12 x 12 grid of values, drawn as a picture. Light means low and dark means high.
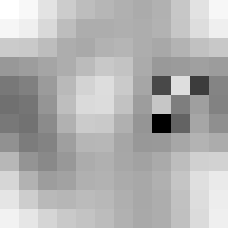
Average level on the scale: 30%. Calmest part: bottom middle. Slope: none. Roughest part: middle right. Odd patch: rougher, in the middle right.
